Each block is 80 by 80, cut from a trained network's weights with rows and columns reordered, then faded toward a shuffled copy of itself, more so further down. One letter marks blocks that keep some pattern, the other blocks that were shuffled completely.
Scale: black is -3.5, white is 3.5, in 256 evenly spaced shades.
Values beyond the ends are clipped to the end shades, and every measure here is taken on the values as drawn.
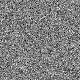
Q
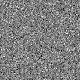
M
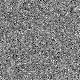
Q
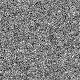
Q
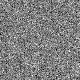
M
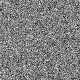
Q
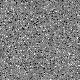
M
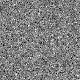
M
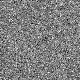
Q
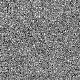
M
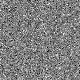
M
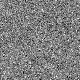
Q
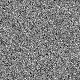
Q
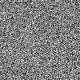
M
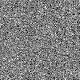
M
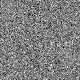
M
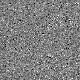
M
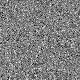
M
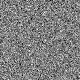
Q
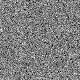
Q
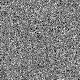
M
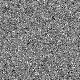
Q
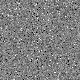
M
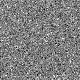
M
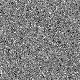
M
